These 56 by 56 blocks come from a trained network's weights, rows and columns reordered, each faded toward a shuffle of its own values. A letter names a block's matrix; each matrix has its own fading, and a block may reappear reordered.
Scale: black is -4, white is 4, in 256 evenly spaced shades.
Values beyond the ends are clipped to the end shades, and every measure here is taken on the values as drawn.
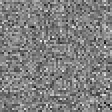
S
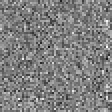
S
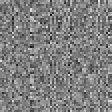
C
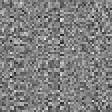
C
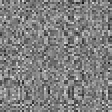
C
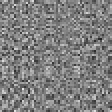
C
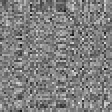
C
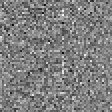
S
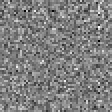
S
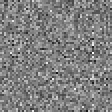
S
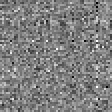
S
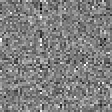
S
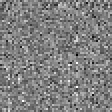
S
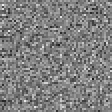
S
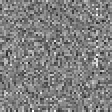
S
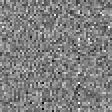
S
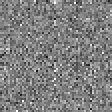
S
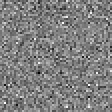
S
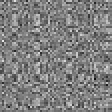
C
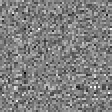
S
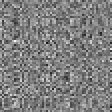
C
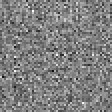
S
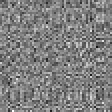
C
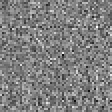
S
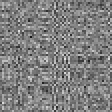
C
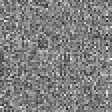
S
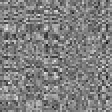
C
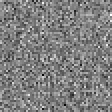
S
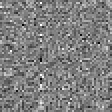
S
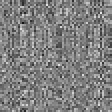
C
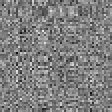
C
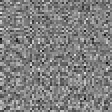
C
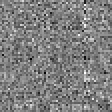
S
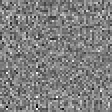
S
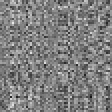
C
